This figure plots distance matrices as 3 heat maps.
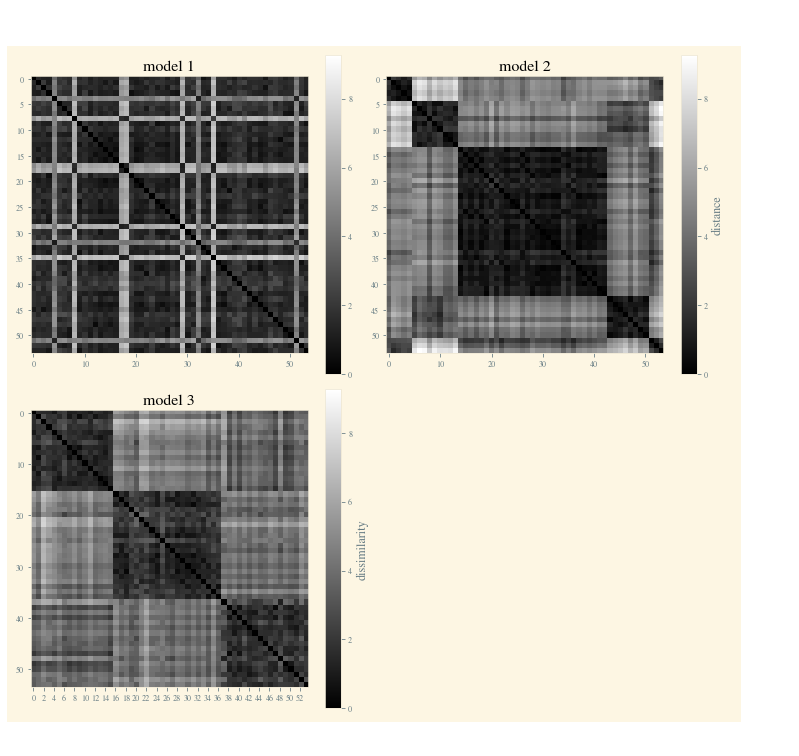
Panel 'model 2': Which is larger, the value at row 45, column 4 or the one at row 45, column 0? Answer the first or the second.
the first
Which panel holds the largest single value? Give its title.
model 2
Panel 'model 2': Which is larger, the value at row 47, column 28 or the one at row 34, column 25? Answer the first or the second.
the first
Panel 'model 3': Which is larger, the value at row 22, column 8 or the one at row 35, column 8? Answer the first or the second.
the first
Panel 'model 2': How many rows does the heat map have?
54
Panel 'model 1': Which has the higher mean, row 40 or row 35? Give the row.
35
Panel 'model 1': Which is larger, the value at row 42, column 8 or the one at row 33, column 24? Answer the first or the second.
the first
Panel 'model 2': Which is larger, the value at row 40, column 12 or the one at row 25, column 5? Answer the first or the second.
the second
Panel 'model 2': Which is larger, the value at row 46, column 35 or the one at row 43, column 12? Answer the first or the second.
the first
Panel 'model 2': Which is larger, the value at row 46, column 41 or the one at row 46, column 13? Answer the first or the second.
the first
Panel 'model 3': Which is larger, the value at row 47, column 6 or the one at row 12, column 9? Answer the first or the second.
the first
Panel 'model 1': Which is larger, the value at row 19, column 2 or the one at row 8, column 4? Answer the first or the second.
the second
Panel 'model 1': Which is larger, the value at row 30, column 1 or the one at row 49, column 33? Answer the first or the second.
the first
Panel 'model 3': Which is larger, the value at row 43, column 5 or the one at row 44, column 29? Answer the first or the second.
the first
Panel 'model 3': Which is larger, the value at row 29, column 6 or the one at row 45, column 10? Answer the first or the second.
the first
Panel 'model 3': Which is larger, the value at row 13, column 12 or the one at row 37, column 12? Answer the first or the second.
the second
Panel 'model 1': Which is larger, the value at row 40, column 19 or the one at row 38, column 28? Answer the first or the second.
the first
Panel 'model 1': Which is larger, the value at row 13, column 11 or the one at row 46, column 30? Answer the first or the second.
the second
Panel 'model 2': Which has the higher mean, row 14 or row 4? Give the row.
4
